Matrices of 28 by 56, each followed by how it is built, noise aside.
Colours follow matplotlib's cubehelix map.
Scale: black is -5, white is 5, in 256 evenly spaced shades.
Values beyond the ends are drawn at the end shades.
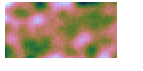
smooth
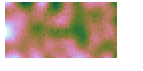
smooth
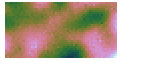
smooth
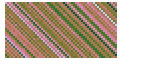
Toeplitz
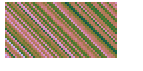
Toeplitz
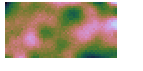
smooth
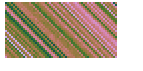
Toeplitz
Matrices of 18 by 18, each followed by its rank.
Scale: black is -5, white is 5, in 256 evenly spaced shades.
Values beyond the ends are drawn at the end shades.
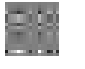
one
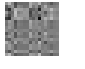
two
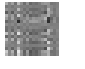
two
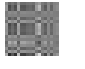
one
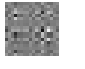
two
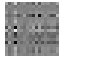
two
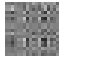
two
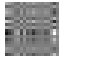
one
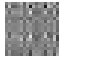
two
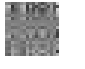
two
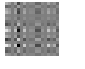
one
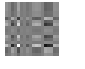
one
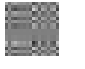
one
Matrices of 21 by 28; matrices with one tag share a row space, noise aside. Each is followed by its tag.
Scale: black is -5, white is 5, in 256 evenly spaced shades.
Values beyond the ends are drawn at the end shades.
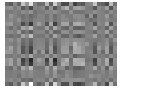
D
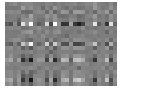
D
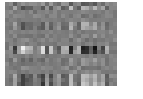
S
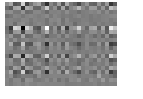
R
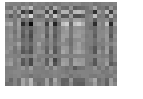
D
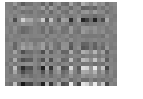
S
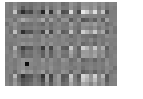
S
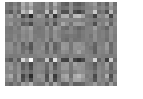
D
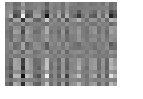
R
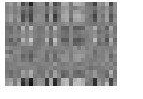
D
